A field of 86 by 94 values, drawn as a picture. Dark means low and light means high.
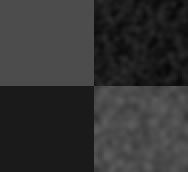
It is made of 2 by 2 panels. Panel 1,1: low, flat. Panel 1,2: very low, blotchy, faint in contrast. Panel 2,1: very low, flat. Panel 2,2: low, blotchy, faint in contrast.
